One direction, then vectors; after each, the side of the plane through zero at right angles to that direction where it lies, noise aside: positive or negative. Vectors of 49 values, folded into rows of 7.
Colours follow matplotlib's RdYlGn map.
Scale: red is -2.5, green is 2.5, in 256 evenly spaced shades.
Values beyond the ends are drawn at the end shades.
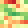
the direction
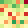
negative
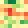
negative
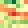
negative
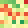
negative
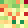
negative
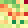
negative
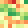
positive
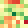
positive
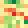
negative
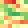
positive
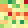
negative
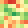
positive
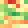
positive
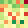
negative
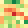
negative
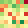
negative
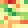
positive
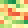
negative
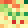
positive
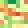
negative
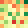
positive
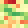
positive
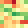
positive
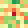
negative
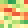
negative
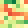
negative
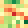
negative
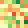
negative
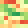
positive
